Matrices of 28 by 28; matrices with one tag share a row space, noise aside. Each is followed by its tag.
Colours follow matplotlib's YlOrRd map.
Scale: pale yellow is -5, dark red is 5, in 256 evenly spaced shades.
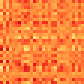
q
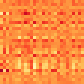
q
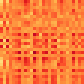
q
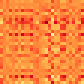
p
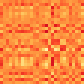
p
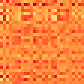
q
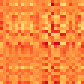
p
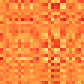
p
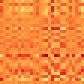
p
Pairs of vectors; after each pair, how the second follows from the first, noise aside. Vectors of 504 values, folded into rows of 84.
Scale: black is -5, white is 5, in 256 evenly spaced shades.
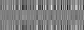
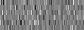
shuffled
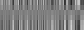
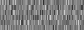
shuffled
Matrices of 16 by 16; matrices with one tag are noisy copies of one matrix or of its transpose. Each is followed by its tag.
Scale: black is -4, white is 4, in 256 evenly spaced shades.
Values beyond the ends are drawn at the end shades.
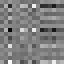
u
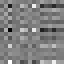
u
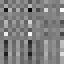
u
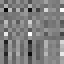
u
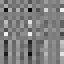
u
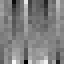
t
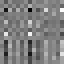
u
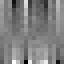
t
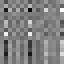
u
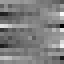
t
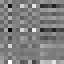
u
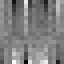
t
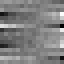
t
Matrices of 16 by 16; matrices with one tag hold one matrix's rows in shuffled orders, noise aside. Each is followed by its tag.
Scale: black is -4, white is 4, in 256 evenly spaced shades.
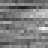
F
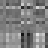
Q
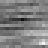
F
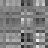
Q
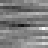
F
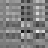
Q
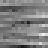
F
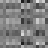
Q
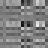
Q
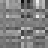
Q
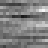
F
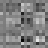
Q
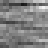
F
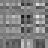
Q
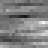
F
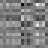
Q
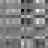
Q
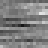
F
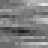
F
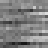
F
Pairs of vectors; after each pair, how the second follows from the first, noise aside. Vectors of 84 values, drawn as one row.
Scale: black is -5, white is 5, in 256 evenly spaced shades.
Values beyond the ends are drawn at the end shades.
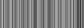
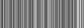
negated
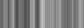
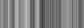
negated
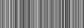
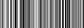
scaled up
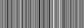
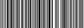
scaled up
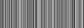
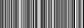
scaled up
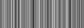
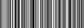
scaled up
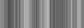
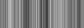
negated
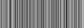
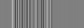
partly zeroed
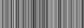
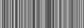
sign-scrambled
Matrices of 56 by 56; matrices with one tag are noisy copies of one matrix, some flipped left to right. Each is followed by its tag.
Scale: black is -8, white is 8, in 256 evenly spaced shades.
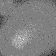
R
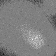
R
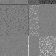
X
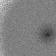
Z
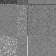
X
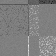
X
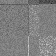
X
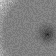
Z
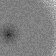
Z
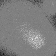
R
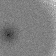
Z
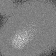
R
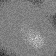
R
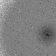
Z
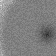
Z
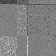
X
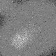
R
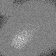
R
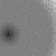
Z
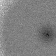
Z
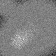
R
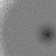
Z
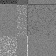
X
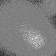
R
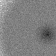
Z
